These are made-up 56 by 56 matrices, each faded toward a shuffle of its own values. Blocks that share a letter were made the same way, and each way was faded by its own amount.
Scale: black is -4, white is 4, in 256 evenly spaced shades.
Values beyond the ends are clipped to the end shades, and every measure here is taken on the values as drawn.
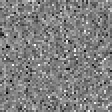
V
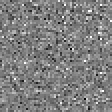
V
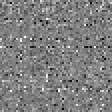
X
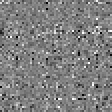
X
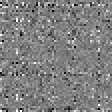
X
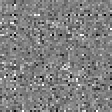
X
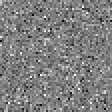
V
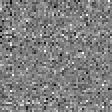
V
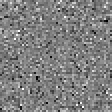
V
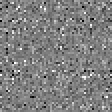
X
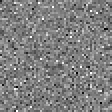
V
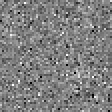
V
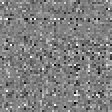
X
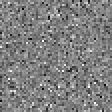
V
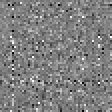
X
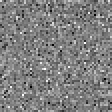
V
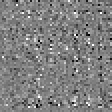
X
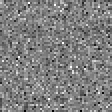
V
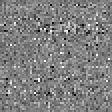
X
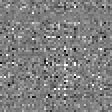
X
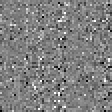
X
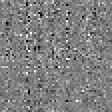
X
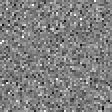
V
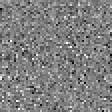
V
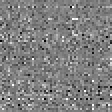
X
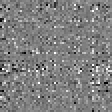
X
